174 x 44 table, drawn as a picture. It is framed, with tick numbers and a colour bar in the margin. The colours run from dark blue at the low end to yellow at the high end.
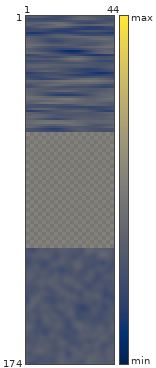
The table splits into 3 rows of 1 panel. Panel 1,1: low, streaked across. Panel 2,1: middling, checkered, faint in contrast. Panel 3,1: low, blotchy, faint in contrast.
